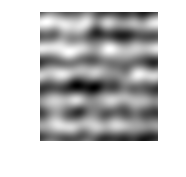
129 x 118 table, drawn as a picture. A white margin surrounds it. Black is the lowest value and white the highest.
Stripes: horizontal, repeating 5 times. Lone odd cells: none. Ninth with the highest average: top left.
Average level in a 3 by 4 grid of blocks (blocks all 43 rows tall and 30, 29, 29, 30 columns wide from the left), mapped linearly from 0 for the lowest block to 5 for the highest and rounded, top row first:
5322
2012
3220
